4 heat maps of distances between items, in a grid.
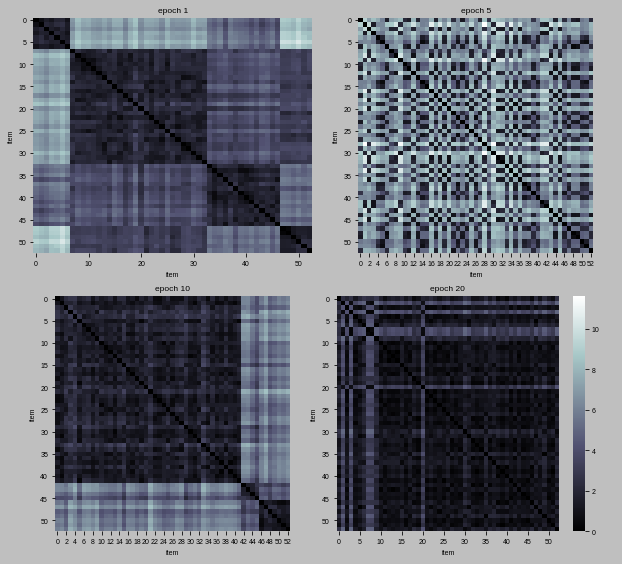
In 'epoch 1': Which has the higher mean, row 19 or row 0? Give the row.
0
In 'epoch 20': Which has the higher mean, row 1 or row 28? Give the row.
1
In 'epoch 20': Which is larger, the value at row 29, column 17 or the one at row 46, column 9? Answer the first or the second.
the second
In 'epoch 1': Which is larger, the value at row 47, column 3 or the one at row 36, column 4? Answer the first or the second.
the first
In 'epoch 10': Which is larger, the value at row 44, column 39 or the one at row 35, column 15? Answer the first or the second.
the first
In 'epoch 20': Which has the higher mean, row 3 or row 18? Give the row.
3
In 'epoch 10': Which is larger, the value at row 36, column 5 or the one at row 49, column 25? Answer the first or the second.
the second
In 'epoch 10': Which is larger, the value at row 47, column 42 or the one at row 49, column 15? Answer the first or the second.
the second
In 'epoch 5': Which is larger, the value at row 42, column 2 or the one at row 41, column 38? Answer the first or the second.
the first
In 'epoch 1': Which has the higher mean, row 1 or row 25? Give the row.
1
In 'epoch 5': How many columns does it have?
53
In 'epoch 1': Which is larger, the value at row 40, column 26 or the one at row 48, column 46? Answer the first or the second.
the second
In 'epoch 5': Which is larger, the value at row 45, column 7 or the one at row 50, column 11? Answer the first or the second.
the second
